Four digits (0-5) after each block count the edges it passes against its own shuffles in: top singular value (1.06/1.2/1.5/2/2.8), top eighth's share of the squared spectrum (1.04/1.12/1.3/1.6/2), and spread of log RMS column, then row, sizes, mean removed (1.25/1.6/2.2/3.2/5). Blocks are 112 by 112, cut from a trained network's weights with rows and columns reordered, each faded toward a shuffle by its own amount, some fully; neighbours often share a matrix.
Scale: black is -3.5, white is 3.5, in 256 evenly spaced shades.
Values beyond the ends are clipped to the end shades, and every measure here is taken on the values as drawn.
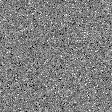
0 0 0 0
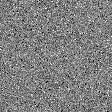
0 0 0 0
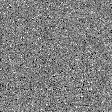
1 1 0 1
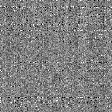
3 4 1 3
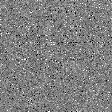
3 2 1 2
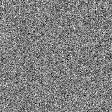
2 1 0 0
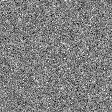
0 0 0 0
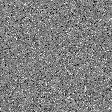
1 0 0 0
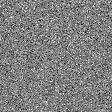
0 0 0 0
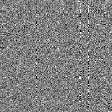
4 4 3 2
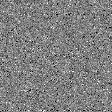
3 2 1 2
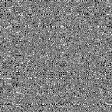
4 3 1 3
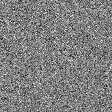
2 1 0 0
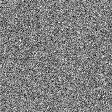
2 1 0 0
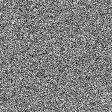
0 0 0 0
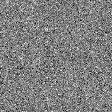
2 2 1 1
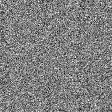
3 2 0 0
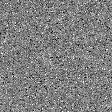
2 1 0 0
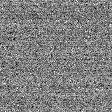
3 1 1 0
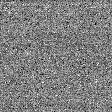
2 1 0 0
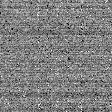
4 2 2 1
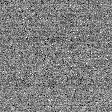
2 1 0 0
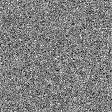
1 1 0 0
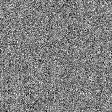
2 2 0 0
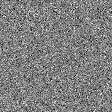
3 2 0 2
